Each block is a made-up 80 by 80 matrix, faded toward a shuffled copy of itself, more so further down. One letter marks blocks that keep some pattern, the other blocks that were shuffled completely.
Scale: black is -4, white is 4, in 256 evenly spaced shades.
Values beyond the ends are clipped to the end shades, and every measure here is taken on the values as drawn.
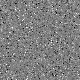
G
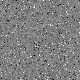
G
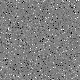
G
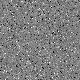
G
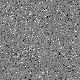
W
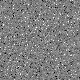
G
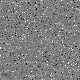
G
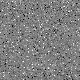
G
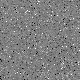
G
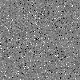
W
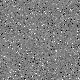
G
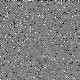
W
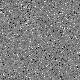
G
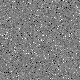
G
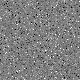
G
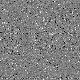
W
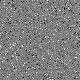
G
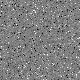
G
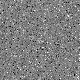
G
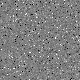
G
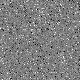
W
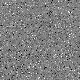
W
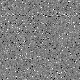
W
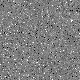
G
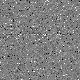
W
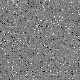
W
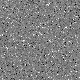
G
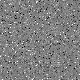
W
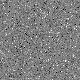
G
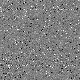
W
